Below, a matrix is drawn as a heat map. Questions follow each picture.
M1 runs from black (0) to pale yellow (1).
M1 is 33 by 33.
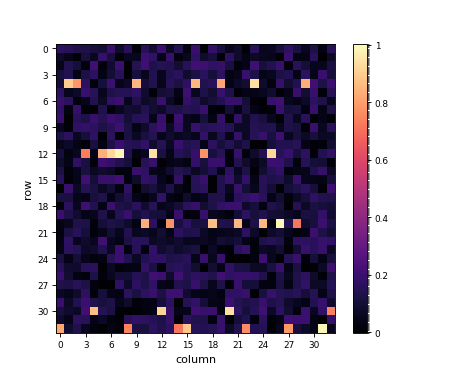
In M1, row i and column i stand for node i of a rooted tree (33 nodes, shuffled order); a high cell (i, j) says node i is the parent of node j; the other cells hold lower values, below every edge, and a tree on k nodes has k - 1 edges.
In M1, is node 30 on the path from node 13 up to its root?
yes
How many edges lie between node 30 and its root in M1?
0
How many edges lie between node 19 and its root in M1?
2
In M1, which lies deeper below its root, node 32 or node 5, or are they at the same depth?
node 5
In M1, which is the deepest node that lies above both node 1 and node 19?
4
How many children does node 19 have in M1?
0
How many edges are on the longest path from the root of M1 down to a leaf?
2
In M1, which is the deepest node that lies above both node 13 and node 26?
20
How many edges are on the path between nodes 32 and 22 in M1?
1
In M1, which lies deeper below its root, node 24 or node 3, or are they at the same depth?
the same depth
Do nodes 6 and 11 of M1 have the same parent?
yes
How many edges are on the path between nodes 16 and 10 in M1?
4
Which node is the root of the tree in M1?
30
